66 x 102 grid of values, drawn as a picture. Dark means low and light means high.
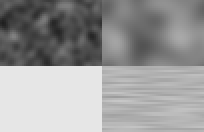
The table splits into 2 rows of 2 panels. Panel 1,1: low, blotchy. Panel 1,2: middling, smooth. Panel 2,1: very high, flat. Panel 2,2: high, streaked across, faint in contrast.
